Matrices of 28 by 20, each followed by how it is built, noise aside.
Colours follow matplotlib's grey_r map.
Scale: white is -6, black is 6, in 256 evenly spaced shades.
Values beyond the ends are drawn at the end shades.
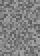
noise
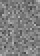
noise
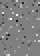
sparse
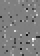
sparse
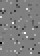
sparse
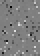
sparse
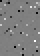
sparse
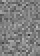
noise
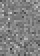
noise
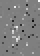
sparse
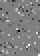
sparse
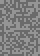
noise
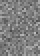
noise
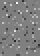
sparse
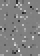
sparse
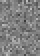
noise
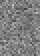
noise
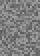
noise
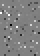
sparse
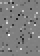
sparse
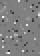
sparse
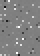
sparse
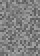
noise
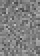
noise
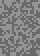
noise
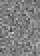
noise
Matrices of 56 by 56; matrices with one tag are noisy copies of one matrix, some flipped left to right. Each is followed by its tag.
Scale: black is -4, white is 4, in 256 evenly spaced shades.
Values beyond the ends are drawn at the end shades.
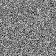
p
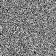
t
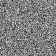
p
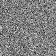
t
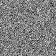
p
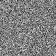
t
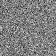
t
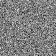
p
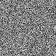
t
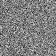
t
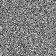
t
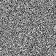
t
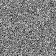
p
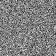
t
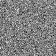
p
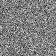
t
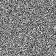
t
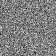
t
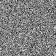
t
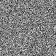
t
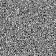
p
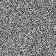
t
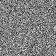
t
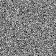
p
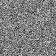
p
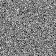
p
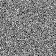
p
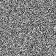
t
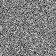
t
